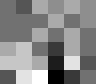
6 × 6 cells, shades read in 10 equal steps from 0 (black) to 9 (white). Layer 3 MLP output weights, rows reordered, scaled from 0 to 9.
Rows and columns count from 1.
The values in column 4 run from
0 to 6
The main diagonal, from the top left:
4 4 6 2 8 4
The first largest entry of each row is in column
3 4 3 2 5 3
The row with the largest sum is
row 5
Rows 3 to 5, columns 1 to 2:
4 4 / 6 7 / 7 7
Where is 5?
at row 1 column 4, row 1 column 6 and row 2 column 6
